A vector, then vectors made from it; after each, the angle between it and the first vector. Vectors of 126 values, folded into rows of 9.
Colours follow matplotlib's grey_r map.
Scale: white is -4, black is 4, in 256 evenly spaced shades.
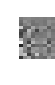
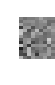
nearly opposite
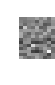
partly opposed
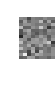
partly aligned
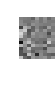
nearly opposite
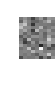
orthogonal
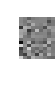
nearly opposite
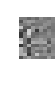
nearly parallel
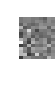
nearly parallel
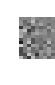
nearly opposite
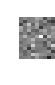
orthogonal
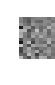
nearly opposite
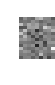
orthogonal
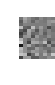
nearly parallel
